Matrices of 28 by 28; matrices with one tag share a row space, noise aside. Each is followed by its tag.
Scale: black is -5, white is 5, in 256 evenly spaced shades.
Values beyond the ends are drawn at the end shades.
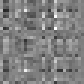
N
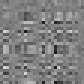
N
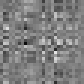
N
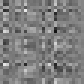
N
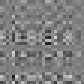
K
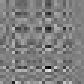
K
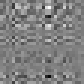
K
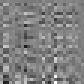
N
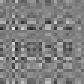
K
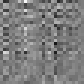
N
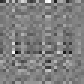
K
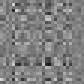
K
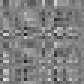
N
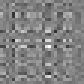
K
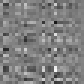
N
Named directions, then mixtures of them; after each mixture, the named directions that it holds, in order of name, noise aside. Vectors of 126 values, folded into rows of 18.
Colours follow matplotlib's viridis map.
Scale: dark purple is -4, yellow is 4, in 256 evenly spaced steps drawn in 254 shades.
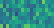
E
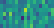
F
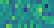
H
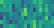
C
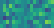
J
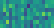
F, H, J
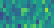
C, E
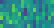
C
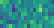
C, H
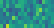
E, H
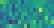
C, H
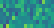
E, H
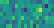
H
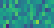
E, H, J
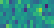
H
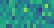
H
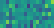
F, H, J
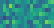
J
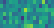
E, F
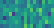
F, H, J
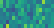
E, H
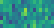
C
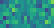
C, F, J
